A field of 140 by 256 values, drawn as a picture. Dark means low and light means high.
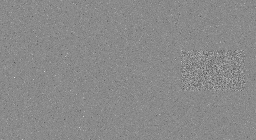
No regular stripes run through it. In the middle right lies a patch that is rougher than the rest. The middle right is the roughest part. The halves do not mirror each other. The grain is fine, like static. No row or column stands out.
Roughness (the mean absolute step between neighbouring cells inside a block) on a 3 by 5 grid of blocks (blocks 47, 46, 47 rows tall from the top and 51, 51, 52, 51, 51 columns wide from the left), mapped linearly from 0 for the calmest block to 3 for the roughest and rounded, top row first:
0 0 0 0 0 / 0 0 0 2 3 / 0 0 0 0 0
